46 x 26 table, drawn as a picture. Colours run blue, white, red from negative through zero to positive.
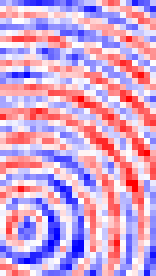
Average level on the scale: 50%. Mirror symmetry: none. Rings: centred on the bottom left. Ninth with the highest average: middle right.
